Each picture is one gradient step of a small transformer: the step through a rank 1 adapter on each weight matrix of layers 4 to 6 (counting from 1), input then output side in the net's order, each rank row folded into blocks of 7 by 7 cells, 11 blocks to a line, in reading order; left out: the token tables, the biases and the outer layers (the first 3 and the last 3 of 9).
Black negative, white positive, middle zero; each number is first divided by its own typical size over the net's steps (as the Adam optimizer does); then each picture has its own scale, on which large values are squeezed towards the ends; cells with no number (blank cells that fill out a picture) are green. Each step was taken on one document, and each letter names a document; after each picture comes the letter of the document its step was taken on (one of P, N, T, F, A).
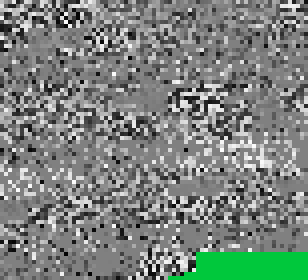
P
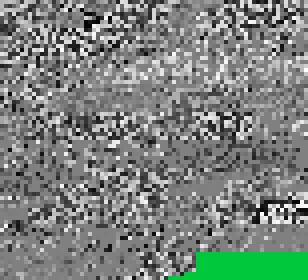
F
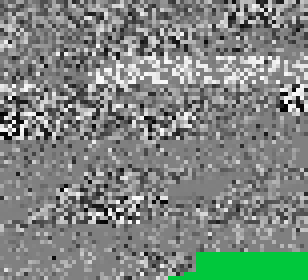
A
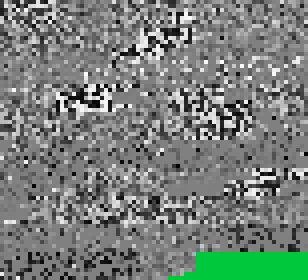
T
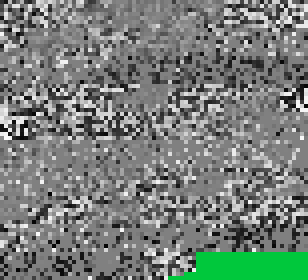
P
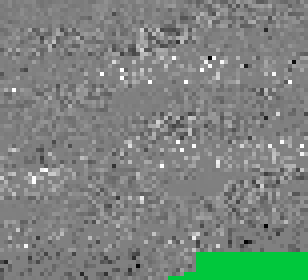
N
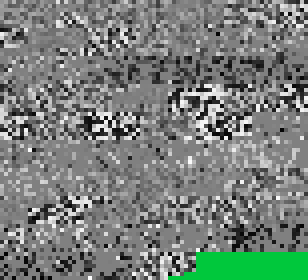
P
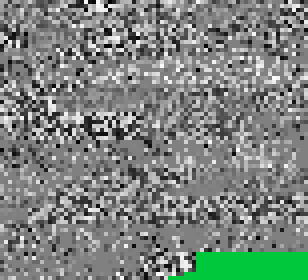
P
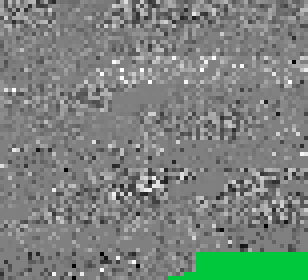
N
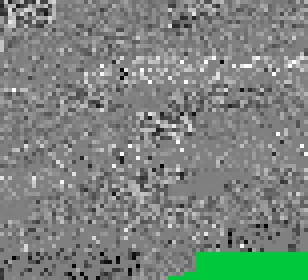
N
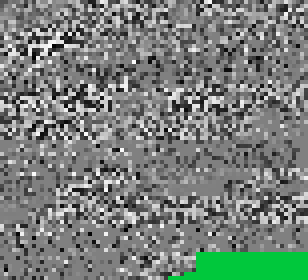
A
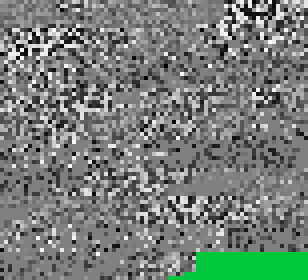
F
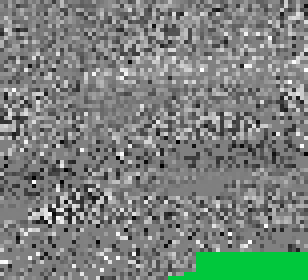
T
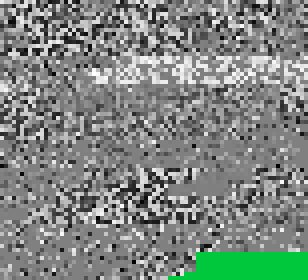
A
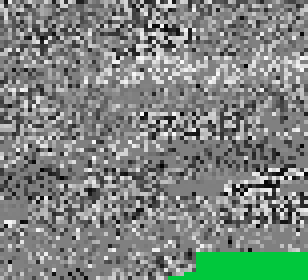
T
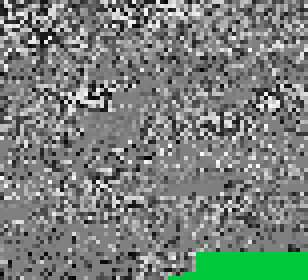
T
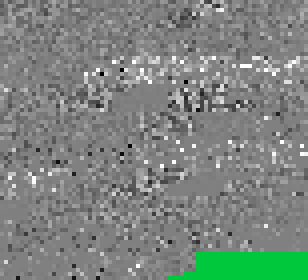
N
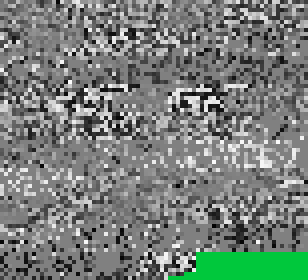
P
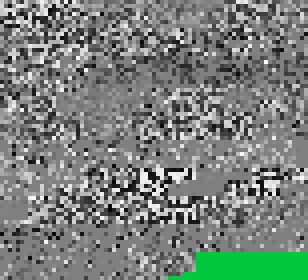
A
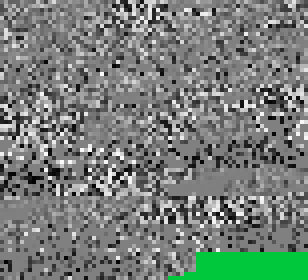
T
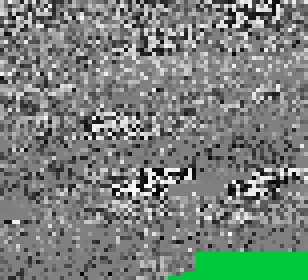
F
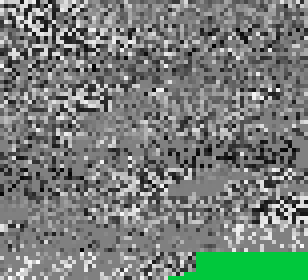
A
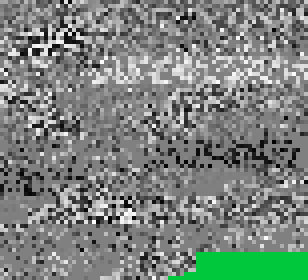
A
